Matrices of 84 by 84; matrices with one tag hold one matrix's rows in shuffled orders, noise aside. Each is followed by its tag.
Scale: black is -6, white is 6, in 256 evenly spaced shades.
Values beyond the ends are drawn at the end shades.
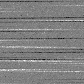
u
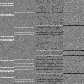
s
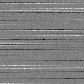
u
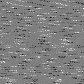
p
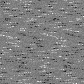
p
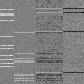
s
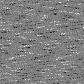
p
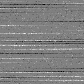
u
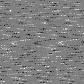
p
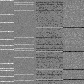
s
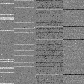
s
